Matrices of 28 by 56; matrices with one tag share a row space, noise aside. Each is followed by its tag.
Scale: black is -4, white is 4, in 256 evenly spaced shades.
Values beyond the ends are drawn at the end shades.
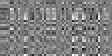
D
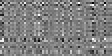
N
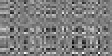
D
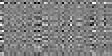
N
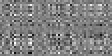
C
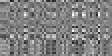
D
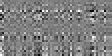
N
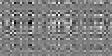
C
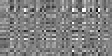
D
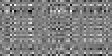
C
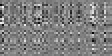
N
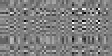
D
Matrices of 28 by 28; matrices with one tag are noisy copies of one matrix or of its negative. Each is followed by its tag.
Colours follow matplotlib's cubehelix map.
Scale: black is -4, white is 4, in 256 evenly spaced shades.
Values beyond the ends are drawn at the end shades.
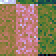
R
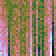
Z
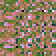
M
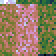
R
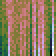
Z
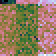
R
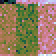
R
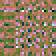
M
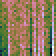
Z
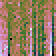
Z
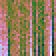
Z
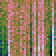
Z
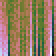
Z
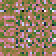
M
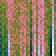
Z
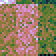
R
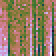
Z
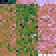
R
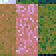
R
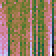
Z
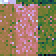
R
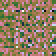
M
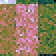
R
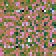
M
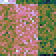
R
